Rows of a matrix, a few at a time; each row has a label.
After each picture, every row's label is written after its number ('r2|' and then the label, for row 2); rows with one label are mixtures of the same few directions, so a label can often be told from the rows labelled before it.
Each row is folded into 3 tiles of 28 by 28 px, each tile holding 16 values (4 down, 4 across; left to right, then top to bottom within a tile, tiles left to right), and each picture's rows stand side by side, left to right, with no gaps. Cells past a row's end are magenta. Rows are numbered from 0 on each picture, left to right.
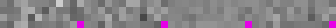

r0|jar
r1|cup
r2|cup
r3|cup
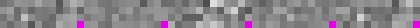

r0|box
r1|jar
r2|cup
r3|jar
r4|box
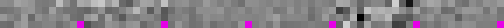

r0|jar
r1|jar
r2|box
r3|cup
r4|box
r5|jar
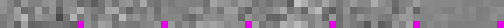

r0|cup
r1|jar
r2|cup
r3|cup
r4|box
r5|cup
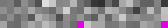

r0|cup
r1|jar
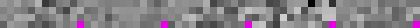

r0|cup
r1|box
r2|cup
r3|jar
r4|cup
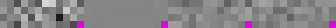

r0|cup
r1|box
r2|jar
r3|jar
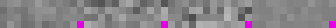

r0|box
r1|jar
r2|cup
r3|jar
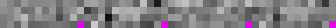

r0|cup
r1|box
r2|jar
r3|box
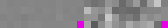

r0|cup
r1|box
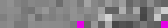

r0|jar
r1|cup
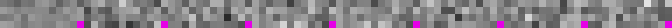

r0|jar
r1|box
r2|cup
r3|box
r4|box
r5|jar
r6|box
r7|jar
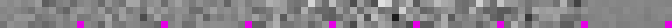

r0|cup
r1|cup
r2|jar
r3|jar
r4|cup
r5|jar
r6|box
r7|cup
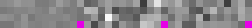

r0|jar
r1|box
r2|jar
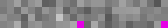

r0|cup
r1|box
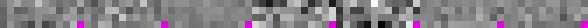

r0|box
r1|jar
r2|box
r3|jar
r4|box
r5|cup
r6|cup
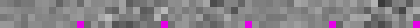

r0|jar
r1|cup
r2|cup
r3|cup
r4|cup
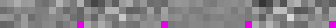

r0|jar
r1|jar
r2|jar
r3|jar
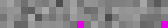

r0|jar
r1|box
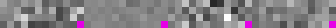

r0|cup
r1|cup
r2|cup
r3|box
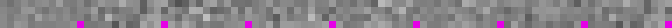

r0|jar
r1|box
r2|jar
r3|cup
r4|cup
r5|cup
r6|box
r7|box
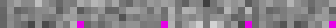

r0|box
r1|jar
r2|box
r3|box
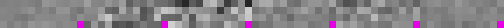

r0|cup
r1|cup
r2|jar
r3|jar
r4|jar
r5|box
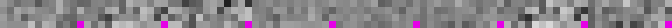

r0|box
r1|cup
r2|jar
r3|cup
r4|cup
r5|box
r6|cup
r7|box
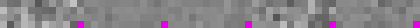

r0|box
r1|box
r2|box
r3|box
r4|cup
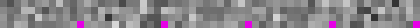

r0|jar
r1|box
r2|box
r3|box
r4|jar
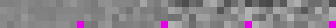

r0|box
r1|jar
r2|jar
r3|jar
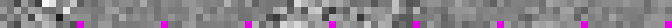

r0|cup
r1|jar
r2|jar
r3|cup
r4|box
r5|box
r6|cup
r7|box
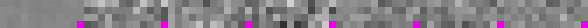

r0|box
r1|jar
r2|box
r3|box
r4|cup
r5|box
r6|cup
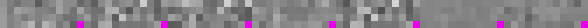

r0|box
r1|jar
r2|jar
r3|box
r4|jar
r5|cup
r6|box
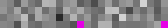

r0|cup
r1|jar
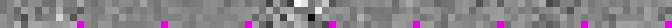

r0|cup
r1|jar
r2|jar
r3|cup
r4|box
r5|jar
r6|cup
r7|cup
